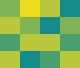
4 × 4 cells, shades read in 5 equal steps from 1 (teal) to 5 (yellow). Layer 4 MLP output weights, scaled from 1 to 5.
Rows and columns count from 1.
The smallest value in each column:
2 1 1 1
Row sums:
13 11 12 11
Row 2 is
4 3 1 3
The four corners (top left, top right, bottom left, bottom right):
3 1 4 4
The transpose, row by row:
3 4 2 4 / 5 3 4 1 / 4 1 4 2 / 1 3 2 4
